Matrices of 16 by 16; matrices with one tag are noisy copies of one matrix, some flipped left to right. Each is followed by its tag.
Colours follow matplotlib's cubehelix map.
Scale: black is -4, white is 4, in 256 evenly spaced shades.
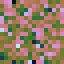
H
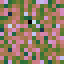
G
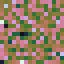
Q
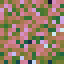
H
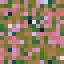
G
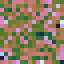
Q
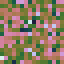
G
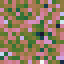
Q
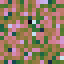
G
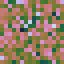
G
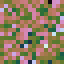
H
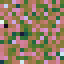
Q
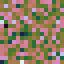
Q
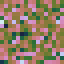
Q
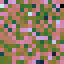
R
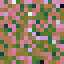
R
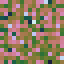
G
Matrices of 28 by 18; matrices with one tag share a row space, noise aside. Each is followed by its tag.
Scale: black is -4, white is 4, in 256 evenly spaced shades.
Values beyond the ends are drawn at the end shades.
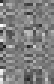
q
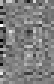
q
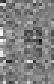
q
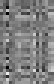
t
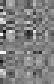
q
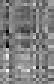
t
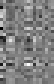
q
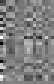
q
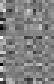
q
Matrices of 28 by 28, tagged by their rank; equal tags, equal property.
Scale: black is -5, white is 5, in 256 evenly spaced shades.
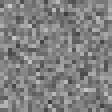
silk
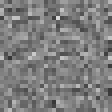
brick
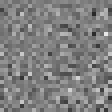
brick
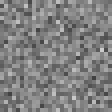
silk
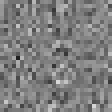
brick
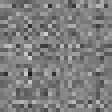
brick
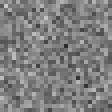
silk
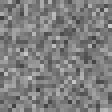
silk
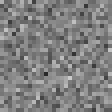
silk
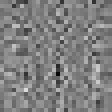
brick
